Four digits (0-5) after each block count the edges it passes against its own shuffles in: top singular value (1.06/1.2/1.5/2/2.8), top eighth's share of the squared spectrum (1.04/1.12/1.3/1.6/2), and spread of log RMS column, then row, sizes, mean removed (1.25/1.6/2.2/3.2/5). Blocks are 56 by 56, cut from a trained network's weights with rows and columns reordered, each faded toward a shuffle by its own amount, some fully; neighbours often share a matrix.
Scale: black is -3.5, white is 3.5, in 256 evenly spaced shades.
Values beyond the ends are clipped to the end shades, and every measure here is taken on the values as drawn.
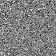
0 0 0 0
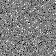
0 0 0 0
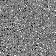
0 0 0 0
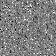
0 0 0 0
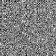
3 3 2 1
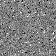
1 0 0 0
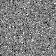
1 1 0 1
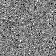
0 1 0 0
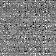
3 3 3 1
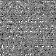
2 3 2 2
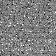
1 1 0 0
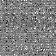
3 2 2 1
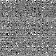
3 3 3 1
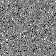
0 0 0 0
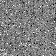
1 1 0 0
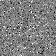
0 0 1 0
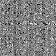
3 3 0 2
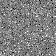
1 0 0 0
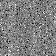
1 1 0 0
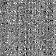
3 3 0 2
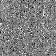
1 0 0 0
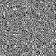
3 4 2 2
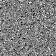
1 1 0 0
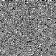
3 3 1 1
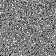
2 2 0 0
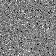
1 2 0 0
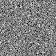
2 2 0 0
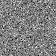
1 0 0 0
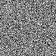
1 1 0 0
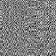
4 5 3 2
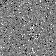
0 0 0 0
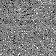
1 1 0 0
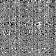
3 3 0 3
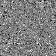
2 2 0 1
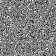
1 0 0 0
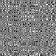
4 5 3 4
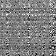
3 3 3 1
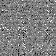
2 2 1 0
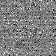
2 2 2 0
